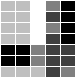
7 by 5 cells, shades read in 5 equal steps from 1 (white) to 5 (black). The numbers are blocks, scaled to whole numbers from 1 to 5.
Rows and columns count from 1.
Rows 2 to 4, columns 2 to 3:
2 1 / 2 1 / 2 1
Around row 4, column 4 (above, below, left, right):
3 4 1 5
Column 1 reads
2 2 2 2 5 5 2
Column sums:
20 20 12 26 31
